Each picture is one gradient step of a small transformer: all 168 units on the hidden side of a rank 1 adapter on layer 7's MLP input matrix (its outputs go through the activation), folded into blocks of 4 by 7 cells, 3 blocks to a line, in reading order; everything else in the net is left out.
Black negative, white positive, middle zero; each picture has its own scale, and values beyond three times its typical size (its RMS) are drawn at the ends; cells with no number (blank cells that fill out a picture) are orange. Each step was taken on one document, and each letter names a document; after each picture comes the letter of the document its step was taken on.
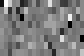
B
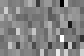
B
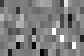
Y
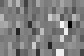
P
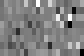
P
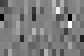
P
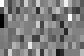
P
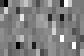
Y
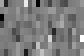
Y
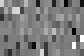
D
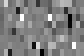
Y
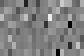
P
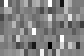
B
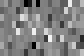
B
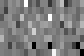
B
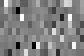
Y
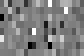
B
